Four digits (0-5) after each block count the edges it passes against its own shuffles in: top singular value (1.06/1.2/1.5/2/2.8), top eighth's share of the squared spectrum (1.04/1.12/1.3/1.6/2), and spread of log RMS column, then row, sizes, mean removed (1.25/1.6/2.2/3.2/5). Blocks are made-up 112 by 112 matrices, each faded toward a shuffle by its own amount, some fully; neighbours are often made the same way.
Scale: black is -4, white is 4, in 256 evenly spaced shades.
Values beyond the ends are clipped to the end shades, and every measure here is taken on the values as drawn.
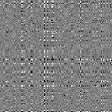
5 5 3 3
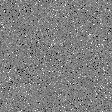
2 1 0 0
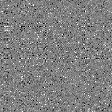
4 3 2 2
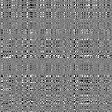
5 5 4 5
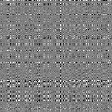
5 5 4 4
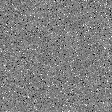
1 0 0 0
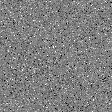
1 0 0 0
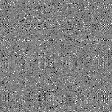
4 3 2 2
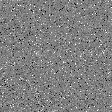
2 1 0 0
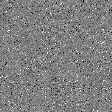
3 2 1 1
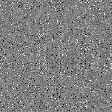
4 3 1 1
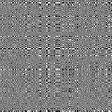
5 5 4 4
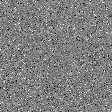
0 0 0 0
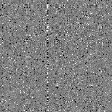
4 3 2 1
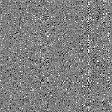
4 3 3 1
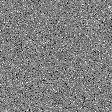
0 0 0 0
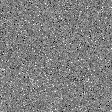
0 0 0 0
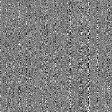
4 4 4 1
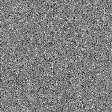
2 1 1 0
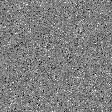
1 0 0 0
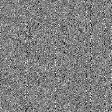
3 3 3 0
